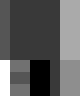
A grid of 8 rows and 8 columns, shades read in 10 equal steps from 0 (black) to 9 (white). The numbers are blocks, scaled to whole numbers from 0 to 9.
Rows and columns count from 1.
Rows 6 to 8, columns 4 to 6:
0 0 2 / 0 0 2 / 0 0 2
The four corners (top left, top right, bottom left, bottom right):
3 6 9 5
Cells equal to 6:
10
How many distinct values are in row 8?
5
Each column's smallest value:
3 2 2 0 0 2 5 5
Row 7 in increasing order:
0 0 2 3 3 5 5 9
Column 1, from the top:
3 3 3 3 3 9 9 9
